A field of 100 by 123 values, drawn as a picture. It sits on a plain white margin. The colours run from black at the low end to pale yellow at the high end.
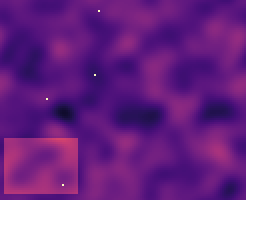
Ninth with the highest average: bottom left. Odd patch: higher, in the bottom left. Average level on the scale: 30%. Roughest part: bottom left. Lone odd cells: 4, each higher than its neighbours.
